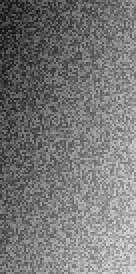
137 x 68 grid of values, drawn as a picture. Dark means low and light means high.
The ninth with the lowest average is the top left. The field climbs toward the bottom right. The ninth with the highest average is the bottom right. No row or column stands out. The halves do not mirror each other.
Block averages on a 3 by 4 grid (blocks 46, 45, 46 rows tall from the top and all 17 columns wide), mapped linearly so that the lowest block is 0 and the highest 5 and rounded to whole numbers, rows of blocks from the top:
0 1 2 3 / 1 2 3 4 / 2 3 4 5
